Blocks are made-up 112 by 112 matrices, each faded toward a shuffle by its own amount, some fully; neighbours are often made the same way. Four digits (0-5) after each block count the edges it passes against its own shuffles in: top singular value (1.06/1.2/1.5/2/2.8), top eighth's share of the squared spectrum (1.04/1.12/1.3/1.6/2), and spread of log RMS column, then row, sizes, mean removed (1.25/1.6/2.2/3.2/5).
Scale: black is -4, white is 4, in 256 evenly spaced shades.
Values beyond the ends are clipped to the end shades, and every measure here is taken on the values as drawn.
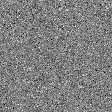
0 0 0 0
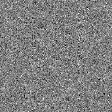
3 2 2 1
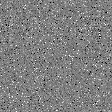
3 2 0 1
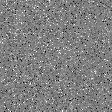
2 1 0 0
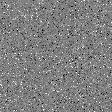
1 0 0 0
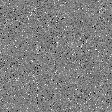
1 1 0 0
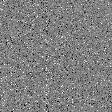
1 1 1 0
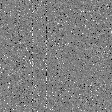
2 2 1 0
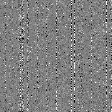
3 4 4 0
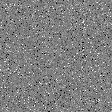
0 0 1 0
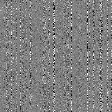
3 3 4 0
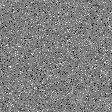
0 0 0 0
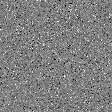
0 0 0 0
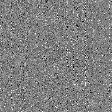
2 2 3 0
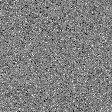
0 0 0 0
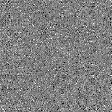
4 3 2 2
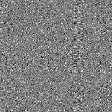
4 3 2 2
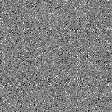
4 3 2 2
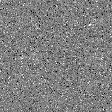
3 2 1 1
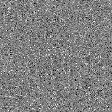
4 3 1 1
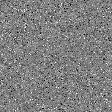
2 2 0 0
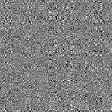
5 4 3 3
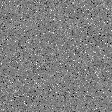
2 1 0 0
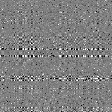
5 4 2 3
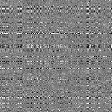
5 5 3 4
